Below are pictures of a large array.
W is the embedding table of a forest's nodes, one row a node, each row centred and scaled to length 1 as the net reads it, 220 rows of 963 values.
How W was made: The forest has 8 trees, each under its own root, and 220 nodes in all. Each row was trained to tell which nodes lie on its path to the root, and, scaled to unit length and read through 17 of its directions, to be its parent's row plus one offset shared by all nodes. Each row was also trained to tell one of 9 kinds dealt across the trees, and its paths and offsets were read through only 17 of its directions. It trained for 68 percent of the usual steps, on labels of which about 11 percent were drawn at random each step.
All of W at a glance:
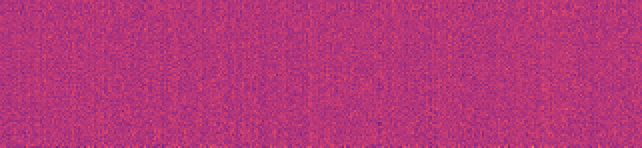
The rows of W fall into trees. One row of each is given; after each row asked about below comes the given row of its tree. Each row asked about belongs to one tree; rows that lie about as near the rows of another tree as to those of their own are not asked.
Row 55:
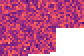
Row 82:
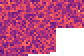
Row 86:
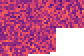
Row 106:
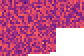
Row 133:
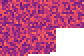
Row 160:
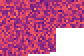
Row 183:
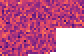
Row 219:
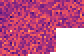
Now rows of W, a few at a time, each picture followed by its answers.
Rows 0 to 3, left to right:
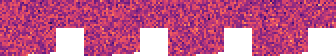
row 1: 55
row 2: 106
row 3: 219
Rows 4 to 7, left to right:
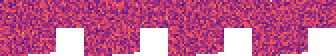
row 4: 106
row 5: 133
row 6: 106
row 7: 55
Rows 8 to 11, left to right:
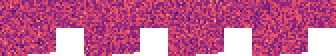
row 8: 219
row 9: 106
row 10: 106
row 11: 106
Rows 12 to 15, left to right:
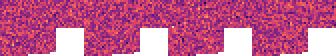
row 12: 86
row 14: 55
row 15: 133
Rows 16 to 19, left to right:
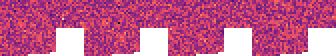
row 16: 219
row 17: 219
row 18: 55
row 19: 133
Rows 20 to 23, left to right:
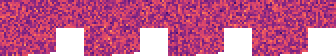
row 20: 133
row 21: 160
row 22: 133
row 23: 55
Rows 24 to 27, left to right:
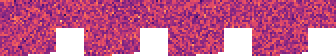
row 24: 183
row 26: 82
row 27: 183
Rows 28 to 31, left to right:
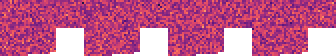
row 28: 86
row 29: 160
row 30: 86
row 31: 86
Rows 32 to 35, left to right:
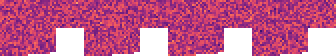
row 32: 160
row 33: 55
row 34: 86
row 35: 160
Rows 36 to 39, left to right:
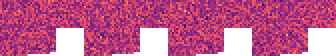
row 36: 86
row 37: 106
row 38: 133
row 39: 160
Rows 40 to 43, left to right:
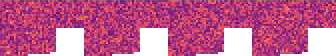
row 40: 86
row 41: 55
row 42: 183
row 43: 82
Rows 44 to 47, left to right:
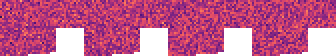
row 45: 82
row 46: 106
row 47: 133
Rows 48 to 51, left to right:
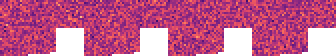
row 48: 133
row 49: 219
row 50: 133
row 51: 160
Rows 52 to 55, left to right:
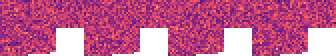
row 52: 86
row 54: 82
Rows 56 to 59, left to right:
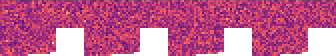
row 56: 86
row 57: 133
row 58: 106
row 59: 86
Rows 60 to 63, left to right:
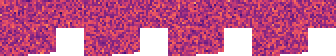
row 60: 160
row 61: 86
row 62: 133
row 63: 183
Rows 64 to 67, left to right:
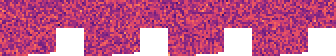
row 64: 219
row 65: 133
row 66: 219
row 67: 183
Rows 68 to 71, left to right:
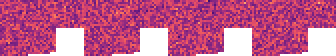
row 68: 55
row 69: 106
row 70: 160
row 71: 183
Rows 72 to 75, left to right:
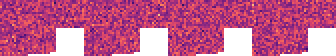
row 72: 219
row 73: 160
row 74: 86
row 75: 183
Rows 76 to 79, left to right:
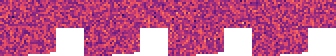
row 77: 82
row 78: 160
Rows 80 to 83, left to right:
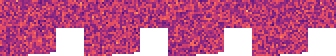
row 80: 160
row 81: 86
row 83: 133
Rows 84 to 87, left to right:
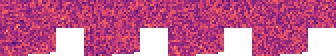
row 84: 86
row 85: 133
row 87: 133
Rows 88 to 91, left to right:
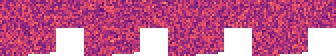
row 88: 55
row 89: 183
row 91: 106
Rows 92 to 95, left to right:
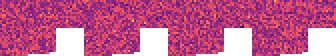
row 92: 219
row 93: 160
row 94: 106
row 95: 133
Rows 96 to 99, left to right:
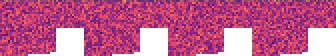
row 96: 86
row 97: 55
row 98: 133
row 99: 160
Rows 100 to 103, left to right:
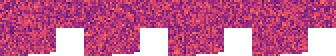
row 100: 55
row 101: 183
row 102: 86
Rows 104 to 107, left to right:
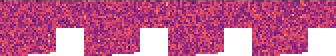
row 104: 86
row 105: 183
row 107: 133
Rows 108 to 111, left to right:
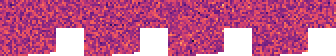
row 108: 106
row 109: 86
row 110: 183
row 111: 86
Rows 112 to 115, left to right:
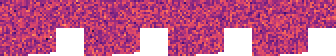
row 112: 133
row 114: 160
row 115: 219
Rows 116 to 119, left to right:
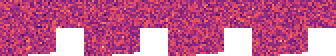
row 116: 160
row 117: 55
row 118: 219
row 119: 219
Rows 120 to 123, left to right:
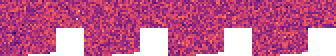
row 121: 106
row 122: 82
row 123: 219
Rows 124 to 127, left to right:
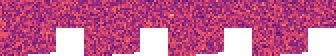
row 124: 183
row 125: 55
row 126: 219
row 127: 55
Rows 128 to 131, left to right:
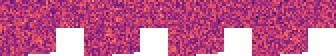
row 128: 55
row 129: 183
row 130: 106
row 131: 133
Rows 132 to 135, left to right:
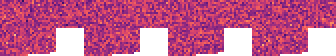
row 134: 160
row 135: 183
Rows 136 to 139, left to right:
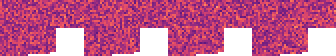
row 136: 55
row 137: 106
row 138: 133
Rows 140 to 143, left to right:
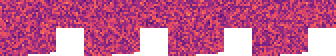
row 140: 183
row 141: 219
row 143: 55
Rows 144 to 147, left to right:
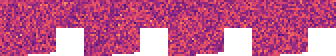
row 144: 106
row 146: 160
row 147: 106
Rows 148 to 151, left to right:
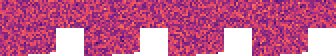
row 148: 86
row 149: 82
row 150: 86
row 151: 55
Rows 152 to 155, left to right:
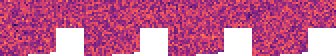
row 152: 82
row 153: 86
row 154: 133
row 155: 160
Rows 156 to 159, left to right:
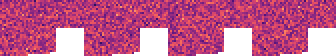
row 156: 219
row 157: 86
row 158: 133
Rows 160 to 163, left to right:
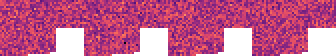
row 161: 219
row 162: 133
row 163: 82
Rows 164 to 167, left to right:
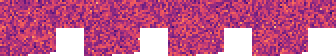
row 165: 82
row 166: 86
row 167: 82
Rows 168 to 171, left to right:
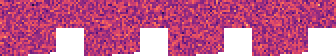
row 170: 133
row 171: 106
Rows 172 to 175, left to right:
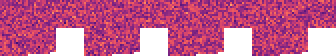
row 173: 183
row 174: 55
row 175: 82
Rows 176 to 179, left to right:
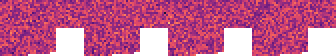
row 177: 133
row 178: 219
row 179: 106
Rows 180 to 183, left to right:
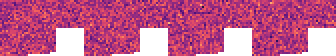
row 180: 86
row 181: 219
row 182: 219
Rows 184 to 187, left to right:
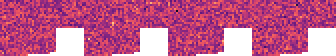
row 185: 86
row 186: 55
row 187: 106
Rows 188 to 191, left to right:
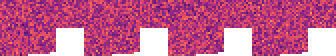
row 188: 55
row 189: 106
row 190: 160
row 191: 133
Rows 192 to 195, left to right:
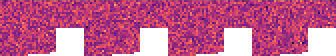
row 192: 133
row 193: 82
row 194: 86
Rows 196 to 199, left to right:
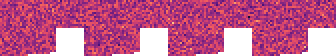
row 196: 106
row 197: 86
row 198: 219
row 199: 160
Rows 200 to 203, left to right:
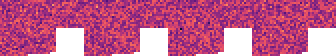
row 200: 219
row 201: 219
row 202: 219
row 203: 133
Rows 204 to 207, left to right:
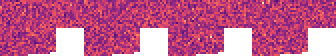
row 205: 160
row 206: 133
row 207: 86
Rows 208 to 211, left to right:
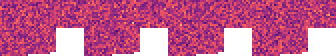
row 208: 55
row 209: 82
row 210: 160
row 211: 160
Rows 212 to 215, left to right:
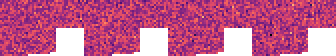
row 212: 133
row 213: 55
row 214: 106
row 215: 82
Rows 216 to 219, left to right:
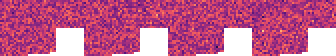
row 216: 86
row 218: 86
